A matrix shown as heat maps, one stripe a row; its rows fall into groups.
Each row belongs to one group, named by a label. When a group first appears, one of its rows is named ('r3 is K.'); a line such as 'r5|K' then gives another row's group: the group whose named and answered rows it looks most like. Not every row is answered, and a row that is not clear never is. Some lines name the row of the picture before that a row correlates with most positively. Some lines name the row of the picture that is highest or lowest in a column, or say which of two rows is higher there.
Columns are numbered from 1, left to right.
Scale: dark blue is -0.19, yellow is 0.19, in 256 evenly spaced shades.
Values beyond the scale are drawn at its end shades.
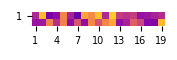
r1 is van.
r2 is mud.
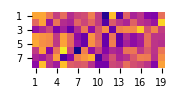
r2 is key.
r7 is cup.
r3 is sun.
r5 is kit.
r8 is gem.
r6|gem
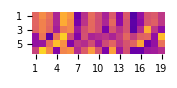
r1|kit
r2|kit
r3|kit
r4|gem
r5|mud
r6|kit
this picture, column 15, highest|5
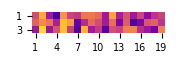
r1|van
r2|kit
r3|gem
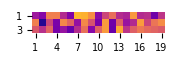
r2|sun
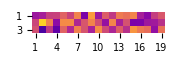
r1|mud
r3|sun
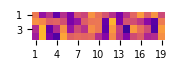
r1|sun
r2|key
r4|van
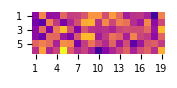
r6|gem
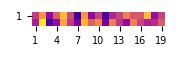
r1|gem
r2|van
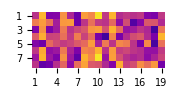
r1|van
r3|van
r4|key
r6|van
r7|van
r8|sun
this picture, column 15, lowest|2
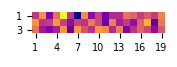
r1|gem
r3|sun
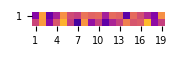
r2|gem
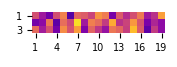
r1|sun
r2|mud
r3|mud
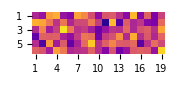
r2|key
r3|gem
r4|cup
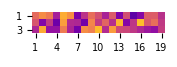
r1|kit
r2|sun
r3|van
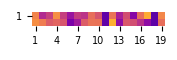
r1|key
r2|key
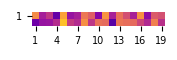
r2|sun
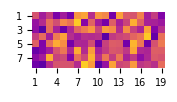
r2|mud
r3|cup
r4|gem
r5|mud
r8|cup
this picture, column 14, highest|3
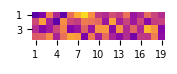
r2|van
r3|sun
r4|kit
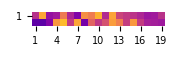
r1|van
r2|mud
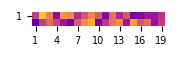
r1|kit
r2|cup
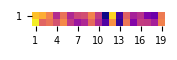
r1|key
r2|key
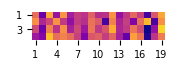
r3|mud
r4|mud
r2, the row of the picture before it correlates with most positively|2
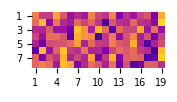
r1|key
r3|sun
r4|cup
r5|mud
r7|mud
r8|kit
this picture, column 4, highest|1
